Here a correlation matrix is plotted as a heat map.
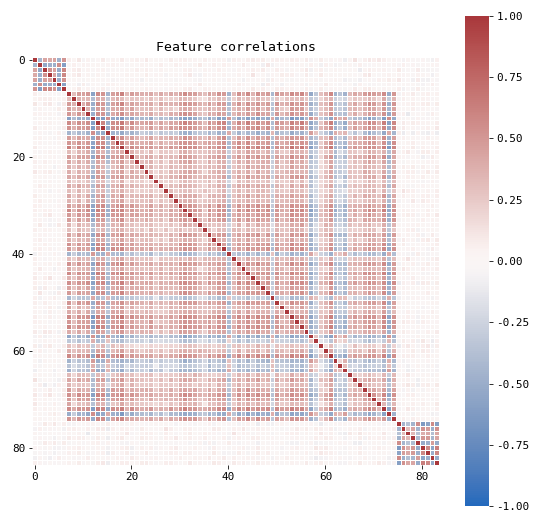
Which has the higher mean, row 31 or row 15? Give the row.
31
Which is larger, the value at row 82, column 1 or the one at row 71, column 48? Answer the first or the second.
the second
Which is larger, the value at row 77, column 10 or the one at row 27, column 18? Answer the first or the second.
the second
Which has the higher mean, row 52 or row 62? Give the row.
52
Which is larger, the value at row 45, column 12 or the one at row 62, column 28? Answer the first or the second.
the second
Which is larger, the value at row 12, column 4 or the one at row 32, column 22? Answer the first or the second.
the second
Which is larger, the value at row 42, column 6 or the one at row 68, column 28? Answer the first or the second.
the second
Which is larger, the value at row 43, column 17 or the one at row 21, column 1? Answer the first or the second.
the first
